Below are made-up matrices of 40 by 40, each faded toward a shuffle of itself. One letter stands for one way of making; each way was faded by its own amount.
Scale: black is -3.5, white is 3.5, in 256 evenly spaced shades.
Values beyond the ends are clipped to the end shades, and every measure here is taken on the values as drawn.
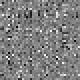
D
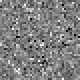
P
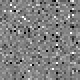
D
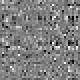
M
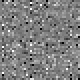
D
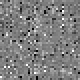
D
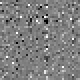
D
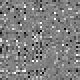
D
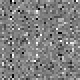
D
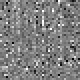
D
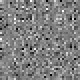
M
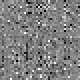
D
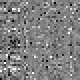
D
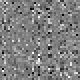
D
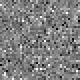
P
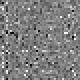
D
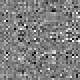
M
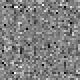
P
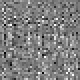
M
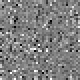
D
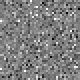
P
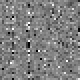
D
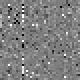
D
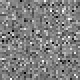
P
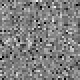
P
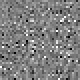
D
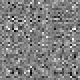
M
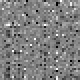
D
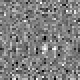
M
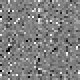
D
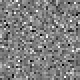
P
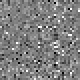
D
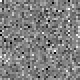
P
